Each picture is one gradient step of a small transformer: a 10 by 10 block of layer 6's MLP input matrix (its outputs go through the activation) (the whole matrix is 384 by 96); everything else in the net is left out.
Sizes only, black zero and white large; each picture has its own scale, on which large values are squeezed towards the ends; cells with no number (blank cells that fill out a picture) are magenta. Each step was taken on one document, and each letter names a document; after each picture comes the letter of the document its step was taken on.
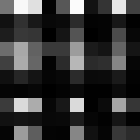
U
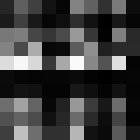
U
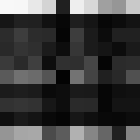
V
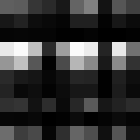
U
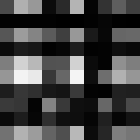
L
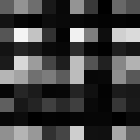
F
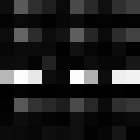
F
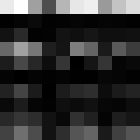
V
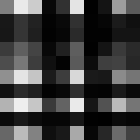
L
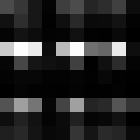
U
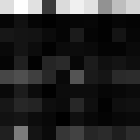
V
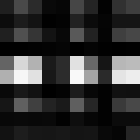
F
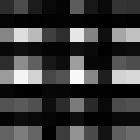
F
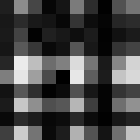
F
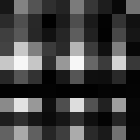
U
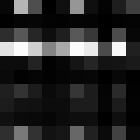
U
